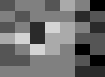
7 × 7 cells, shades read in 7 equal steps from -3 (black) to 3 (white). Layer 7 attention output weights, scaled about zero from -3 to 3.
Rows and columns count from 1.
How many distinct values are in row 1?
4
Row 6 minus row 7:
-1 -1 0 0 0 1 -1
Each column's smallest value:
-1 -1 -2 -1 0 -3 -3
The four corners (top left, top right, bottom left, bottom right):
-1 -3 0 -2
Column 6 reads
0 -2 0 -1 -3 -1 -2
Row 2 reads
0 -1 0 0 0 -2 -1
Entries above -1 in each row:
4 4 4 4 4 3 5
